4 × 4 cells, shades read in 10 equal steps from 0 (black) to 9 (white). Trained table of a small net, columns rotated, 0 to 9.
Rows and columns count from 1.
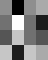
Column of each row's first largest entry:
4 2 2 1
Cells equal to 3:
2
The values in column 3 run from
4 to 7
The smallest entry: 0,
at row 1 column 2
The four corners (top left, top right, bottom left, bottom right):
5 6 7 6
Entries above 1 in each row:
3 3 4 3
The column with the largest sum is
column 3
